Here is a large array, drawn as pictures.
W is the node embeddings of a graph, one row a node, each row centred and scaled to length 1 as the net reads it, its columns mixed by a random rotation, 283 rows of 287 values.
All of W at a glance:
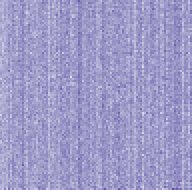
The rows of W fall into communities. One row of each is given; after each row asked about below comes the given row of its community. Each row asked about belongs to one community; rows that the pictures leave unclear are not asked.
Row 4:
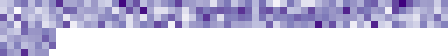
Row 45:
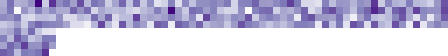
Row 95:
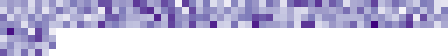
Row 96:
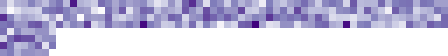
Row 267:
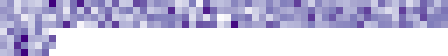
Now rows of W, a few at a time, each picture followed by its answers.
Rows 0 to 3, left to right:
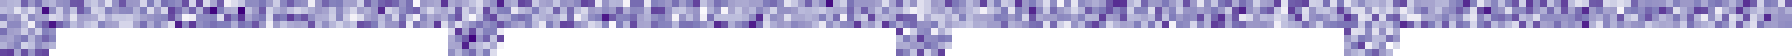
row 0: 45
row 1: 267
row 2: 96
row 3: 4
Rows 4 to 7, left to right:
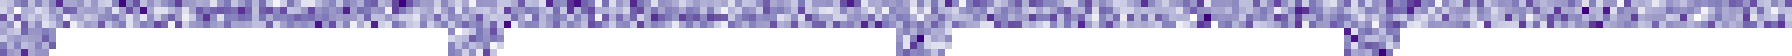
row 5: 96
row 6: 267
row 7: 96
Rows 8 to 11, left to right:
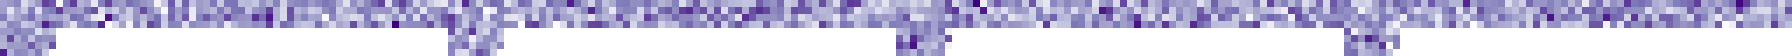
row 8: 95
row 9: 4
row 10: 267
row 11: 96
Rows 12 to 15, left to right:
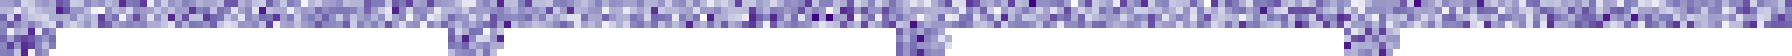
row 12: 96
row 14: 267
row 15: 96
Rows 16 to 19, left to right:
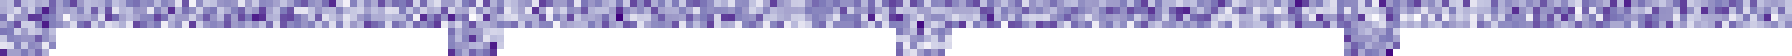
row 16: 95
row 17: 45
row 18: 4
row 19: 45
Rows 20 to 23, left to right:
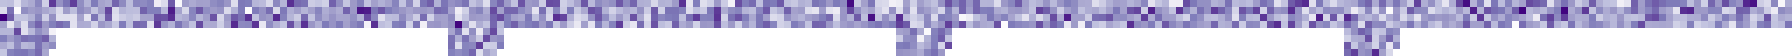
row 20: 45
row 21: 95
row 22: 4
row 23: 4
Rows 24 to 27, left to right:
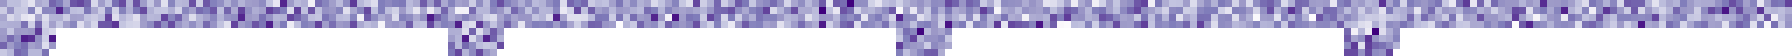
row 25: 4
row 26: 4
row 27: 45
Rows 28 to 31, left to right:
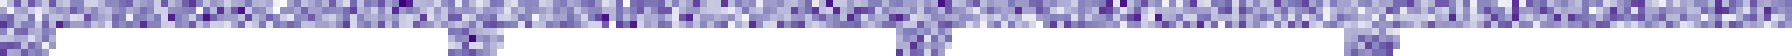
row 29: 267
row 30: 267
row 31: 45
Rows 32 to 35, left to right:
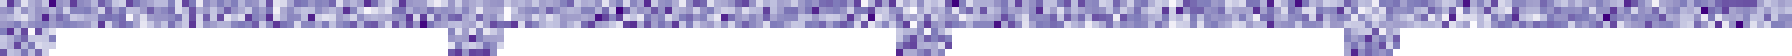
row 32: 95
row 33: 45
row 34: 4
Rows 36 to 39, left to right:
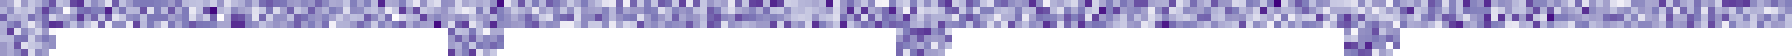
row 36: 267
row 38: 267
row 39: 96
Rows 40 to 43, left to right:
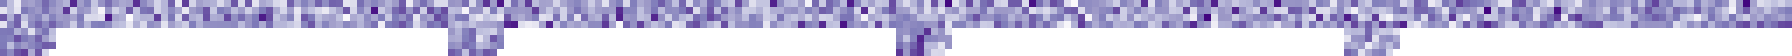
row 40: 95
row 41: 45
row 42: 267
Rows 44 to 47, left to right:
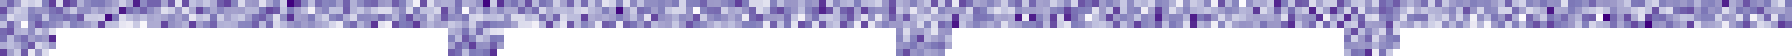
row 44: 95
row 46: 45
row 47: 267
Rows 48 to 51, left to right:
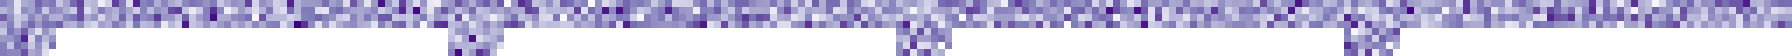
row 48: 267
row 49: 45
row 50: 4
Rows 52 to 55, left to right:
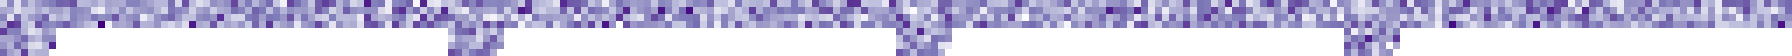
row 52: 95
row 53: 4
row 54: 4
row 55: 96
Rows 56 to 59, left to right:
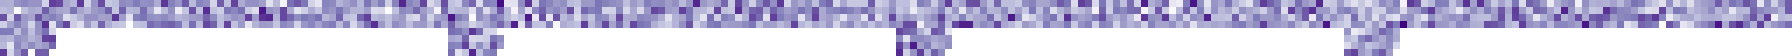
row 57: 267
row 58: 95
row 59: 45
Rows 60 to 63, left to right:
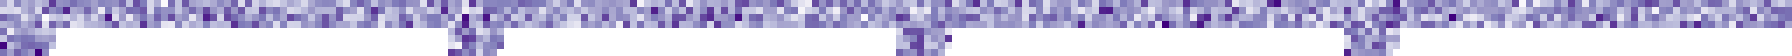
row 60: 96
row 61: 95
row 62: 267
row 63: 95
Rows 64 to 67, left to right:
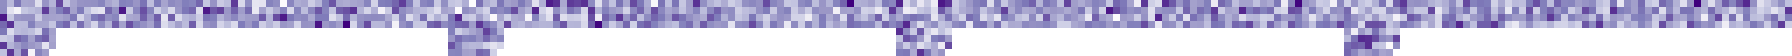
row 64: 96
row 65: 96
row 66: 4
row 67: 96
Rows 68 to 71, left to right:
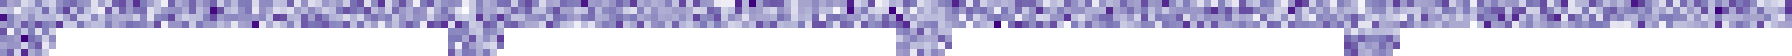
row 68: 96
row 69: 95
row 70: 4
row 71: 45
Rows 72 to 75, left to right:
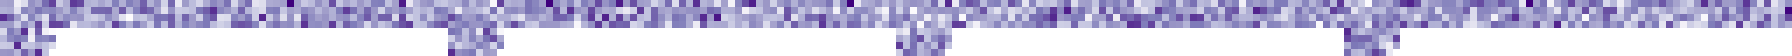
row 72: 267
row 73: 95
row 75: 95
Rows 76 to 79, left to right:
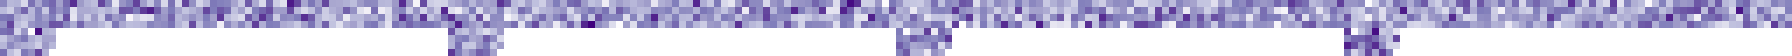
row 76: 95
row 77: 4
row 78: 96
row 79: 96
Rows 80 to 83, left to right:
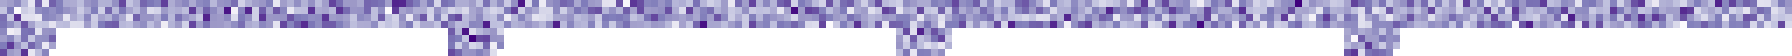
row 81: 96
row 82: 4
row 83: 45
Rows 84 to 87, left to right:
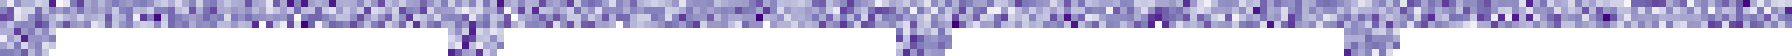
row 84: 267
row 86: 45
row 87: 95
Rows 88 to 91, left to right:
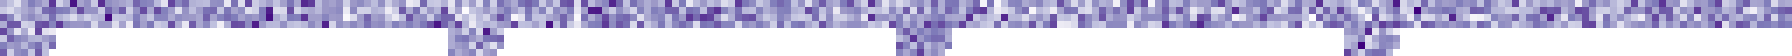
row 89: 95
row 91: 4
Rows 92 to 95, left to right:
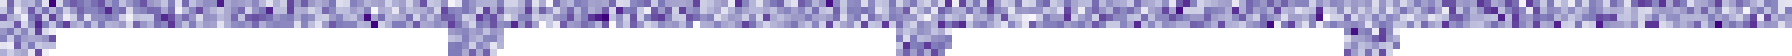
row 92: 95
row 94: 45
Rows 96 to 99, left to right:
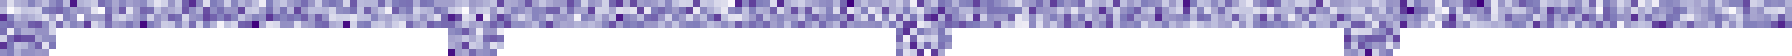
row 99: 96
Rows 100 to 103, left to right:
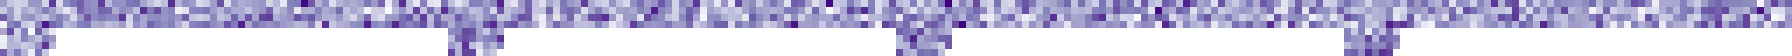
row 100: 95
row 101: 267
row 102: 95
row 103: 45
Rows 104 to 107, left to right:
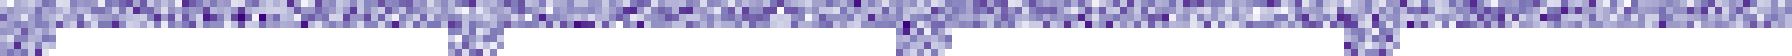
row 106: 95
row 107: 4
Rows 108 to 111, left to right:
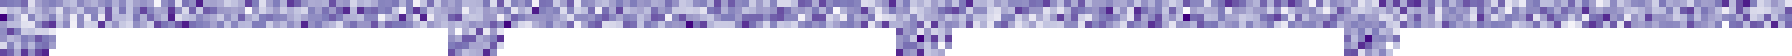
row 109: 45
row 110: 96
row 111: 96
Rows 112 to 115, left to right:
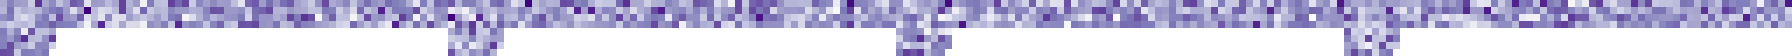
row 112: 45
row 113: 4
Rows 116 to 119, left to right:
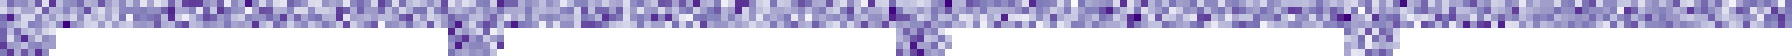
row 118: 267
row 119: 4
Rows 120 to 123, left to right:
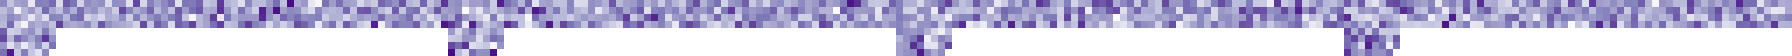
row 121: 4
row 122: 267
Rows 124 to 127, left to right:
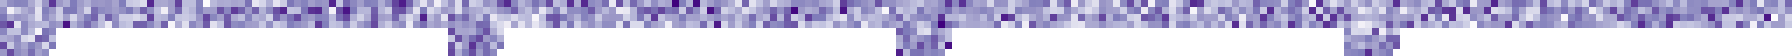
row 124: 4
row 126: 95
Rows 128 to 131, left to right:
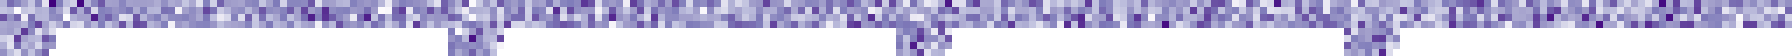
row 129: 96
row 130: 267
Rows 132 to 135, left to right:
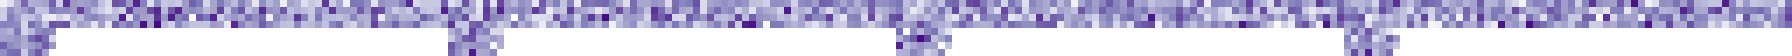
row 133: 267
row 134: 96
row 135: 267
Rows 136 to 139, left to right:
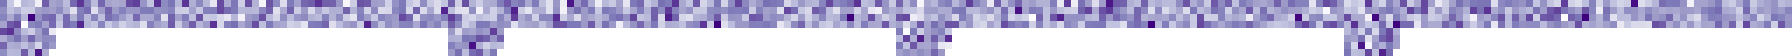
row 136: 95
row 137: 96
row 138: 96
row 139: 4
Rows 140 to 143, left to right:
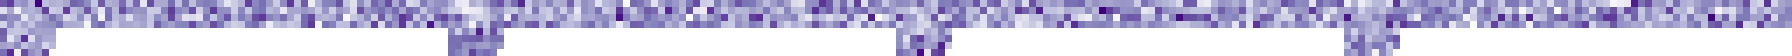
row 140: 45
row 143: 95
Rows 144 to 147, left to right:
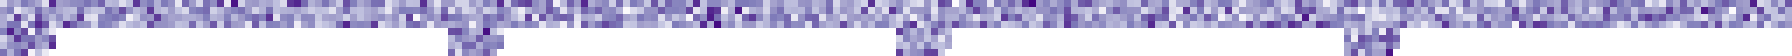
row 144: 95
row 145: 95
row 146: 95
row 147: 45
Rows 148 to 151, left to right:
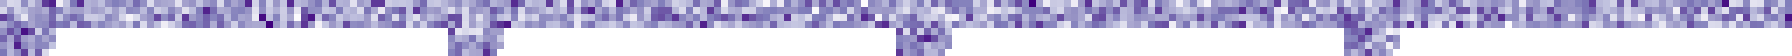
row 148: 267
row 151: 267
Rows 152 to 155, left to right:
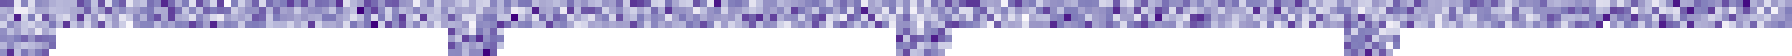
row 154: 45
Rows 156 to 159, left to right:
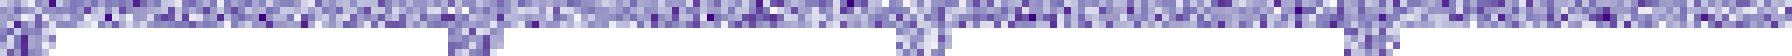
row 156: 267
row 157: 4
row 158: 267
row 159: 95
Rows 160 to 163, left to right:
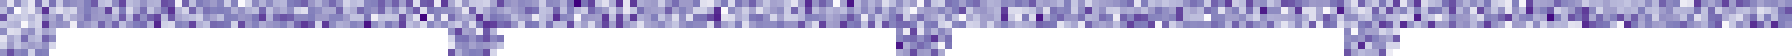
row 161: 95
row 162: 96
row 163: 96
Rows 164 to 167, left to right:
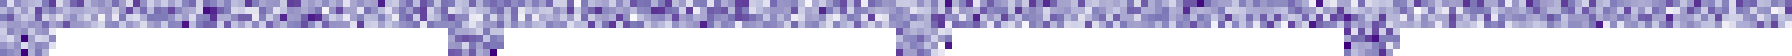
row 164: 267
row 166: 95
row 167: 96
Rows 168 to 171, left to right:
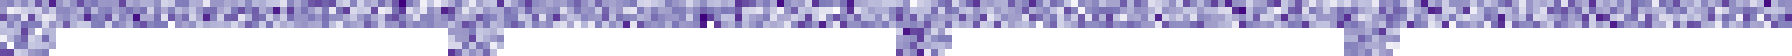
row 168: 4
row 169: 95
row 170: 267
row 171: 267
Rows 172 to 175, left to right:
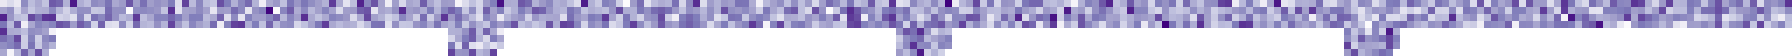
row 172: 95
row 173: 267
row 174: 267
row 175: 45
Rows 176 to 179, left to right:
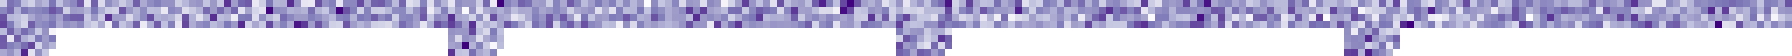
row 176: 267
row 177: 4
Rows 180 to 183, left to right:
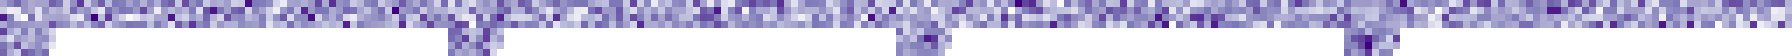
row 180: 4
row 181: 95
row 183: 96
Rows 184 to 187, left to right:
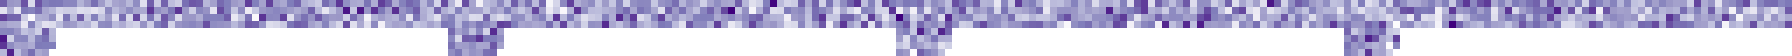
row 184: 45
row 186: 4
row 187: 96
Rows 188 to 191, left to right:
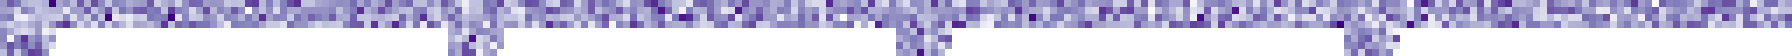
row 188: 45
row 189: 267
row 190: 267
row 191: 267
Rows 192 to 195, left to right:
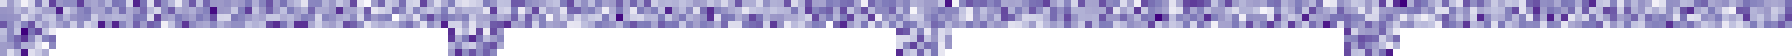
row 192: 267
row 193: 45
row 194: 95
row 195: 96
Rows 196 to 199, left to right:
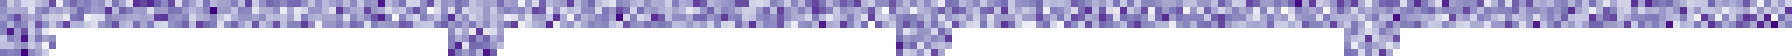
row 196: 267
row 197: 45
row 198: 96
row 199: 95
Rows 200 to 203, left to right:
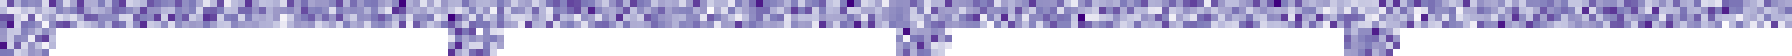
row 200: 4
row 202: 267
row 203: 45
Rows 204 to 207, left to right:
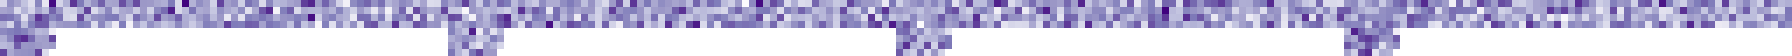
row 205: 4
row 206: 95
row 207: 267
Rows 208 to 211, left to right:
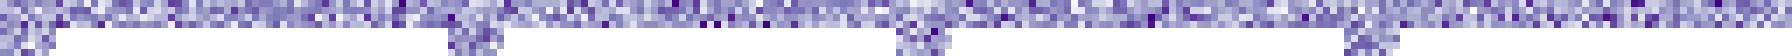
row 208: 4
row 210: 95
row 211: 95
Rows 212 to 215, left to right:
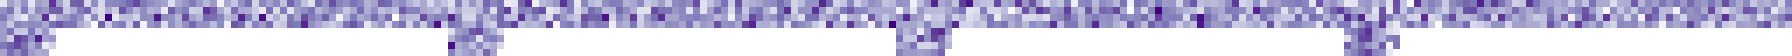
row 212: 267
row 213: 267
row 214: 45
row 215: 267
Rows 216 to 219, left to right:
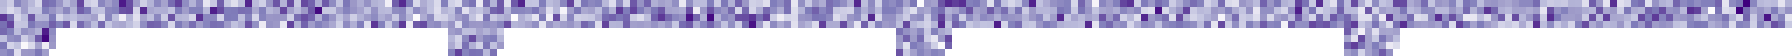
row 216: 4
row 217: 45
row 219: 4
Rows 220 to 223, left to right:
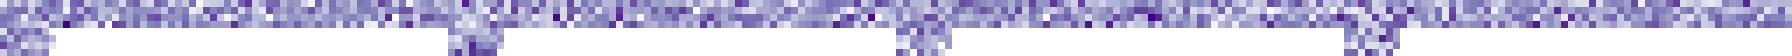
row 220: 267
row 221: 45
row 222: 95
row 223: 4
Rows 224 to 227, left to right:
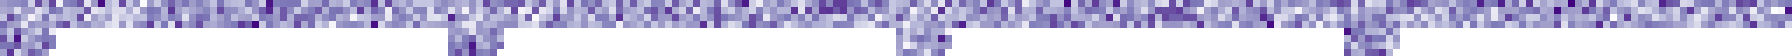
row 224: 45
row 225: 45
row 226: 45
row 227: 96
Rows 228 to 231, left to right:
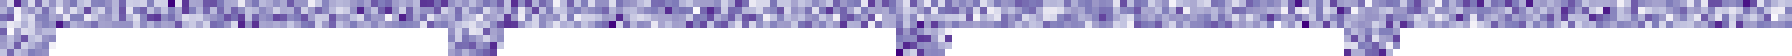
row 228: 45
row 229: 45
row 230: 96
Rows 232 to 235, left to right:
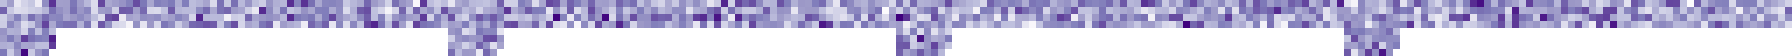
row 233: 95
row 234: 45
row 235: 95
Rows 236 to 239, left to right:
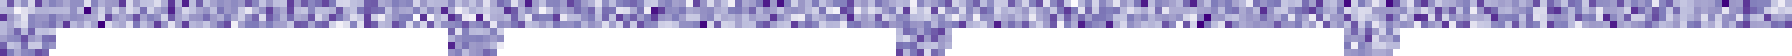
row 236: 45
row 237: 96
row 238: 267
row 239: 267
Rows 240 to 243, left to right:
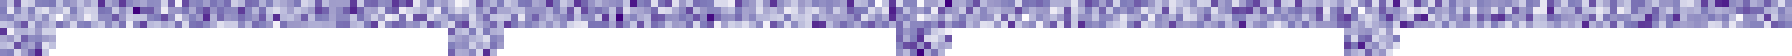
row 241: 95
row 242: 267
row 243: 267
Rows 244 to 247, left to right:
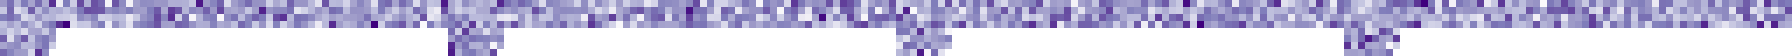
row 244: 45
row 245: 96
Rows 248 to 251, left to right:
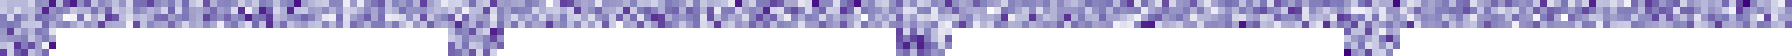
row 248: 95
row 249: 4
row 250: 96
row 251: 4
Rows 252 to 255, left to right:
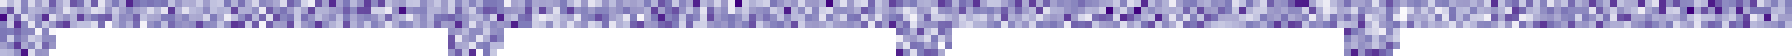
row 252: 267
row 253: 267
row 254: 4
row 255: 45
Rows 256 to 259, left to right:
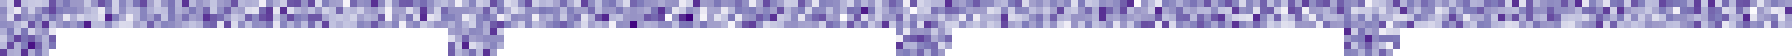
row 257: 267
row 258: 96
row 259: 96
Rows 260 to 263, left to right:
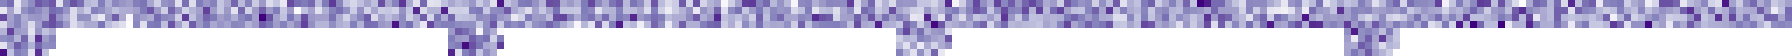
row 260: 95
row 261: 95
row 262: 95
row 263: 267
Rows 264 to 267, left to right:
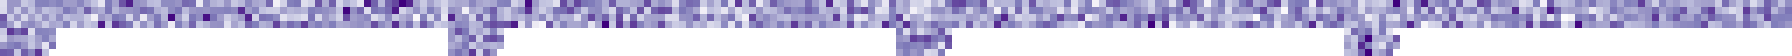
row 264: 4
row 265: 267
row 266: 96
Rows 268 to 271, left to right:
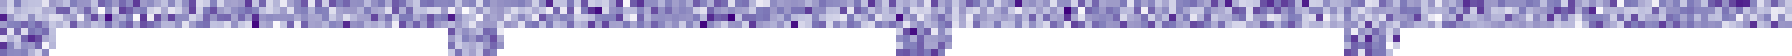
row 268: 96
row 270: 45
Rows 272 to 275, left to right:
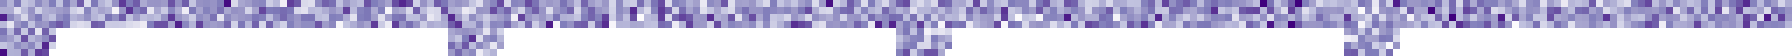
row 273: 267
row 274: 4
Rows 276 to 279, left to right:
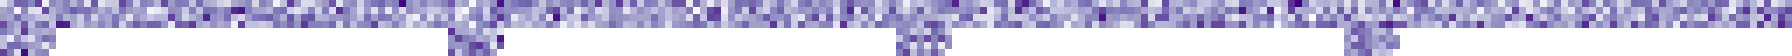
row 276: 4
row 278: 96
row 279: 267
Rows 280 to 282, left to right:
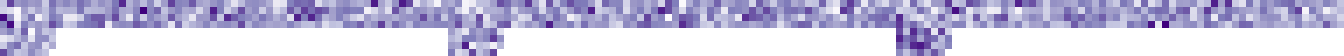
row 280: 4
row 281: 4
